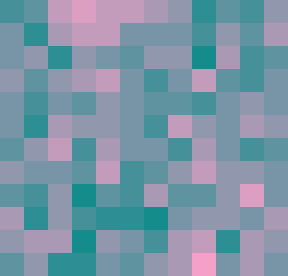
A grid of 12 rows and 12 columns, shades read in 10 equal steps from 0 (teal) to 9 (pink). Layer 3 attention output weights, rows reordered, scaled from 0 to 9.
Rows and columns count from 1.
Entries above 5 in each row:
5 4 1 3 0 3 3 2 2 2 5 3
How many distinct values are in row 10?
6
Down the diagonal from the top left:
2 1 1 6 5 4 4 5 3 5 6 4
